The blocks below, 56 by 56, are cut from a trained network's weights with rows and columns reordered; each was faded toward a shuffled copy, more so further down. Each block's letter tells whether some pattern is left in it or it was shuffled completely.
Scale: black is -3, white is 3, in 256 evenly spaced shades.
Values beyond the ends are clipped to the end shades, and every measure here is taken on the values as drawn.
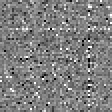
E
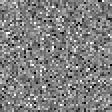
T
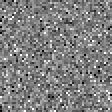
T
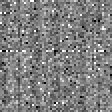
E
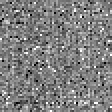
E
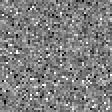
T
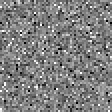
T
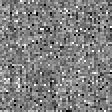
E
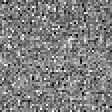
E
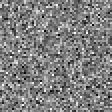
T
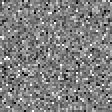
T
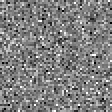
T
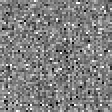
E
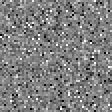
T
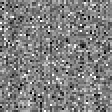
E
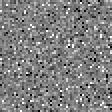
T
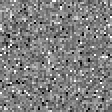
T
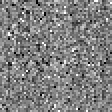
E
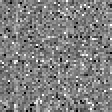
E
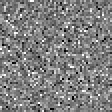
T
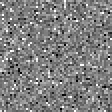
T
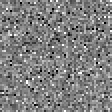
T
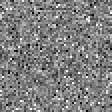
T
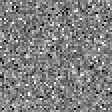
T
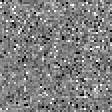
E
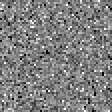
T
